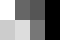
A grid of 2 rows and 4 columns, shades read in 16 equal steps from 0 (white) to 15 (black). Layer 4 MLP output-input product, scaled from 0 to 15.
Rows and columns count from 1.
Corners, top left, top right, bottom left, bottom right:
0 15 3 15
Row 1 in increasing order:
0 9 10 15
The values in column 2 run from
2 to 9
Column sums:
3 11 18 30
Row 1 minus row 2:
-3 7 2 0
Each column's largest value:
3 9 10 15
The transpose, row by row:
0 3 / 9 2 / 10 8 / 15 15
